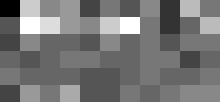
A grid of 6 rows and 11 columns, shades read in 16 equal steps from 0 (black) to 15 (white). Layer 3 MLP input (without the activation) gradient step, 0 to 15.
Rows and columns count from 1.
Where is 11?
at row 1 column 10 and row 2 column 11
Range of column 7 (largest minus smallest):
10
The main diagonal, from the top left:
0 15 6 7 5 5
